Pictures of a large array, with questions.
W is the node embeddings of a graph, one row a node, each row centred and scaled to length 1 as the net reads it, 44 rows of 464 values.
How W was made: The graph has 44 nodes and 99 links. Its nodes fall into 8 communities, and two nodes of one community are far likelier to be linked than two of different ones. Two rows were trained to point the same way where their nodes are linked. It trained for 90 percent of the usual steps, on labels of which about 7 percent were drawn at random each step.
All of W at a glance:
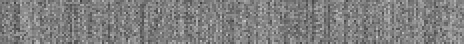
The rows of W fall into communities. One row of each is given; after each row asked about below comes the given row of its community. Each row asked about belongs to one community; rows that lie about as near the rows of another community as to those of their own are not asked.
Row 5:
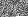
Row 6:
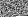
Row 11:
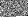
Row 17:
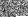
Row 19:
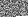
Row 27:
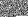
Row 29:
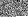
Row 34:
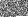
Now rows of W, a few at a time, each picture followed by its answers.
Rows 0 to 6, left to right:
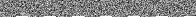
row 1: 6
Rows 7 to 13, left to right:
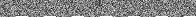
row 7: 29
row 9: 34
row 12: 5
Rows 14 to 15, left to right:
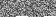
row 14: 19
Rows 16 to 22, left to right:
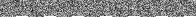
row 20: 29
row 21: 29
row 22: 5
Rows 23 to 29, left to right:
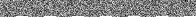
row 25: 11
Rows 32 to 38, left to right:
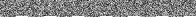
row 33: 29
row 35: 27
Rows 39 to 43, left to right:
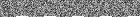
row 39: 17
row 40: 5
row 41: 34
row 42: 34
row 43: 5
